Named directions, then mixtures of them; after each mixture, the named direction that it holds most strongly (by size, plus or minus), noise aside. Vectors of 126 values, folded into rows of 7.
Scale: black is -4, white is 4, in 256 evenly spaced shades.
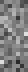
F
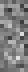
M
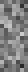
M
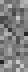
F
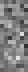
M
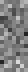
F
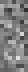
M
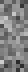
F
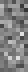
M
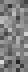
F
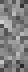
F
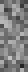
M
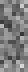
M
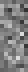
M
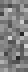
M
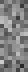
F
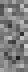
M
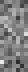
F
